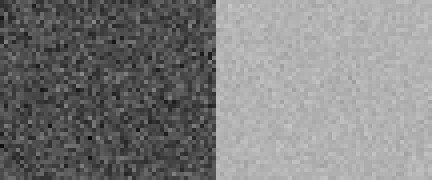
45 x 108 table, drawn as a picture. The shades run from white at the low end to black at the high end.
The table splits into one row of 2 panels. Panel 1,1: high, fine-grained. Panel 1,2: low, fine-grained, faint in contrast.
